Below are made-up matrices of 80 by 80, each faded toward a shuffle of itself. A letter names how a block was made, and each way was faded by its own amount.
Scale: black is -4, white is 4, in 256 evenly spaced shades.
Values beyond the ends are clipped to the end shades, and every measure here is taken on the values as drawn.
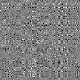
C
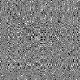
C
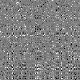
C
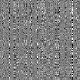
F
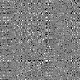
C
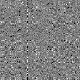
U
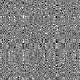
C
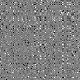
C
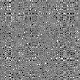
C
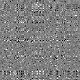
C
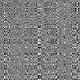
F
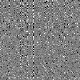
U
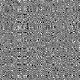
C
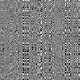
F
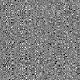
U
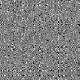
U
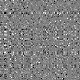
C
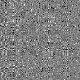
U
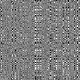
F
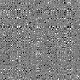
C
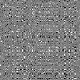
C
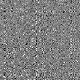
U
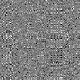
U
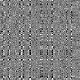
F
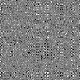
C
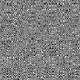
U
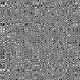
C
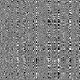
F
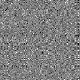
U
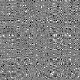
C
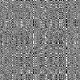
F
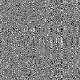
U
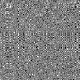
U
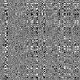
F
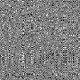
U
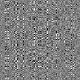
F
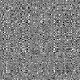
U
